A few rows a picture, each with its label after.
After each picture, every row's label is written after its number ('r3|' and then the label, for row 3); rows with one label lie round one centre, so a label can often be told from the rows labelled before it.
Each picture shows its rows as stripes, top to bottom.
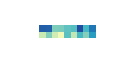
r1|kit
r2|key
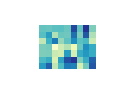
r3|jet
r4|jet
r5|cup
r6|key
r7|key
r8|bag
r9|bag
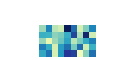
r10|bag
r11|jet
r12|key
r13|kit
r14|bag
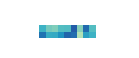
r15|jet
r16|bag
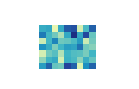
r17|bag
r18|jet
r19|cup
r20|kit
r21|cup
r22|cup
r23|bag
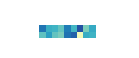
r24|kit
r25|bag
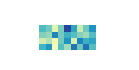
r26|bag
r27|cup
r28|key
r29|jet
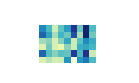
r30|jet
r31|jet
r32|key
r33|key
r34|jet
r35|key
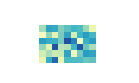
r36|cup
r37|key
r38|bag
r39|cup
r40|key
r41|cup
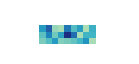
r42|kit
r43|bag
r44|cup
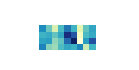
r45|bag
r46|bag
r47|bag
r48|kit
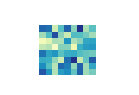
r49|kit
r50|cup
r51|key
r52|key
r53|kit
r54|bag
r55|kit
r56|kit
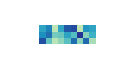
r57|bag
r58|kit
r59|jet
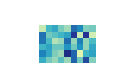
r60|cup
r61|jet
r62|kit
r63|kit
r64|bag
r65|jet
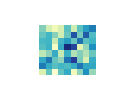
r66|key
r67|jet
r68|kit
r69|bag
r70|cup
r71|bag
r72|kit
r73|key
